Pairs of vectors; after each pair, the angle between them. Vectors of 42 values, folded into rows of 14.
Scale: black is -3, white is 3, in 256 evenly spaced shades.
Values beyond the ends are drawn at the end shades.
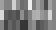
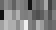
nearly opposite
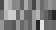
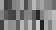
nearly opposite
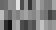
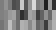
partly opposed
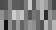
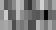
orthogonal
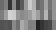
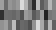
partly opposed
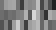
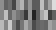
nearly opposite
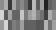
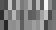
nearly opposite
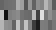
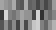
nearly opposite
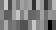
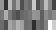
nearly opposite
